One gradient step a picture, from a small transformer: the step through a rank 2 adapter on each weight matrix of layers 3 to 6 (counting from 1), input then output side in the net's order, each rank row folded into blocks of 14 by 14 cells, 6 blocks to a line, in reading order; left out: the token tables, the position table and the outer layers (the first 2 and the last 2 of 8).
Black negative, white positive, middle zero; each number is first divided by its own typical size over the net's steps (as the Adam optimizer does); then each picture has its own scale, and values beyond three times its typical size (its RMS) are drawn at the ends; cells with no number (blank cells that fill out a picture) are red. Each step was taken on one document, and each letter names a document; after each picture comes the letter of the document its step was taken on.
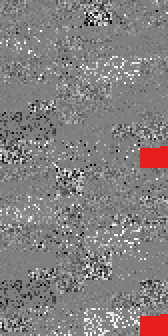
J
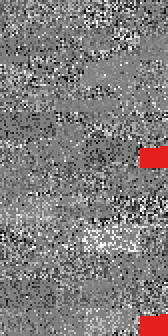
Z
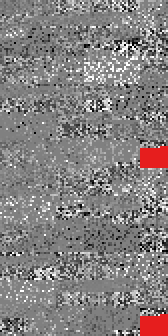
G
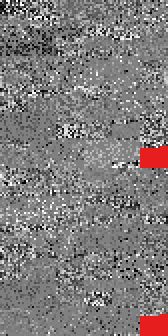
Z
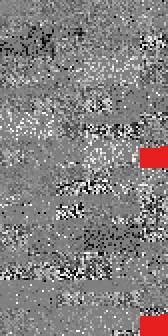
G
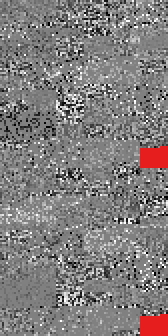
Z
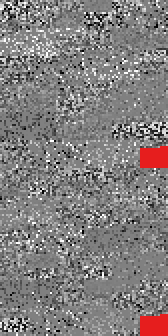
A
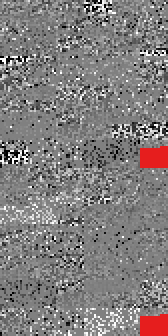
A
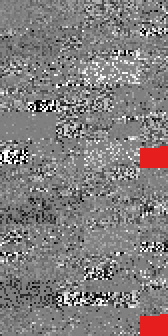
Z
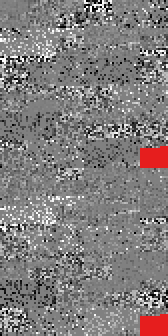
A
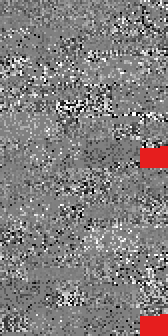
Z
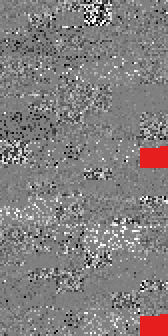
J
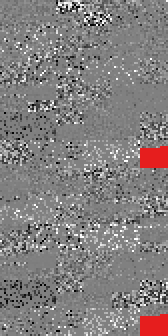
J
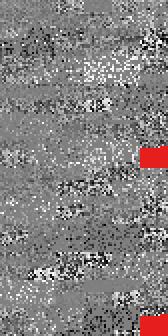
G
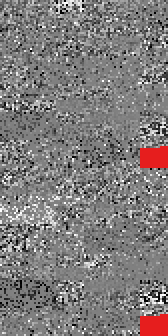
A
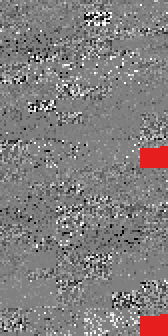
J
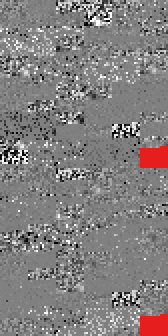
J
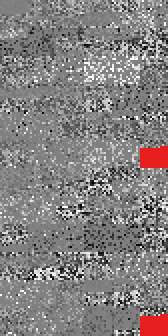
G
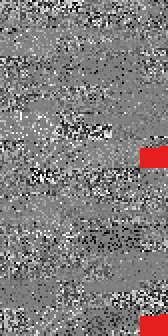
A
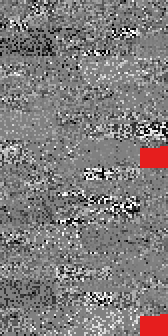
A
